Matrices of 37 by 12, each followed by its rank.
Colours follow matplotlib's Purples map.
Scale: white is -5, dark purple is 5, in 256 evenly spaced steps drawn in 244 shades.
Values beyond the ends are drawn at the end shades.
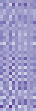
two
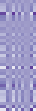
one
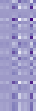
one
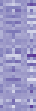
two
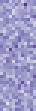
full rank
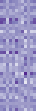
two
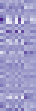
two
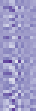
two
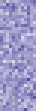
full rank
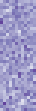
full rank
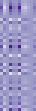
one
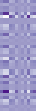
one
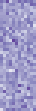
full rank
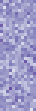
full rank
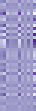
one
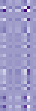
one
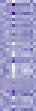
two
